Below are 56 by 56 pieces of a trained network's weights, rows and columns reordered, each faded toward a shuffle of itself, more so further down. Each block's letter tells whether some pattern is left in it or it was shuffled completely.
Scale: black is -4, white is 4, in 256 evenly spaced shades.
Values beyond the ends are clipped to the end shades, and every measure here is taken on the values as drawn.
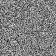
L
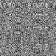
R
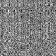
R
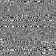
R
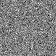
L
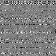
R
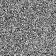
L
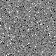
L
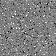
L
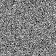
L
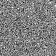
L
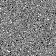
L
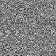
R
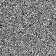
L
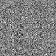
R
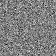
L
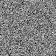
L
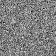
L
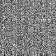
R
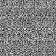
R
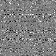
R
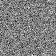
L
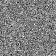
L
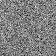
L
